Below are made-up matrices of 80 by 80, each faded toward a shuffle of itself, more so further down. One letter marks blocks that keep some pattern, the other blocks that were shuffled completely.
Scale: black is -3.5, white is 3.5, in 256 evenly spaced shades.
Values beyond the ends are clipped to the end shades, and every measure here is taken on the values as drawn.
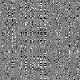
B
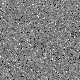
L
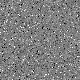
L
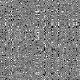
B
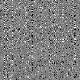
B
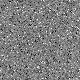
L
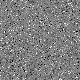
L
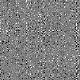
B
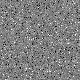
L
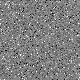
L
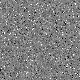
L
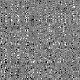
B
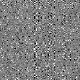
B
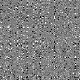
B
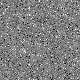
L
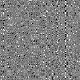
B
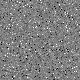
L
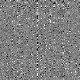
B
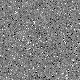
L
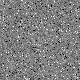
L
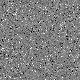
L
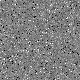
L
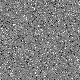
L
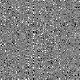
B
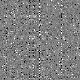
B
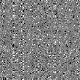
B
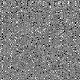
B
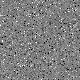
L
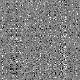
B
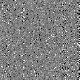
B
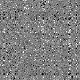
B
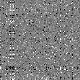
B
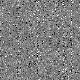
B
